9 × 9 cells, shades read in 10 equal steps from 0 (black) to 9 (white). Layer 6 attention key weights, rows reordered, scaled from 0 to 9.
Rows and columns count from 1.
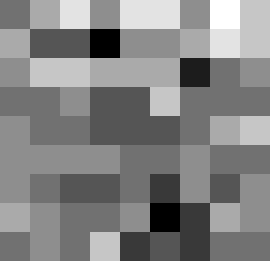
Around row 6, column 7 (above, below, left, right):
4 5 4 4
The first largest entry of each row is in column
8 8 2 6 9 1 1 1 4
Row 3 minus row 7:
0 3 4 3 2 4 -4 1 0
